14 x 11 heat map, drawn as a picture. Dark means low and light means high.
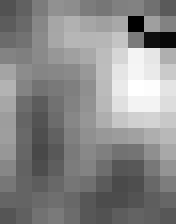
No regular stripes run through it. The middle right is the ninth with the highest average. The top right is the roughest part. In the top right lies a patch that is rougher than the rest.
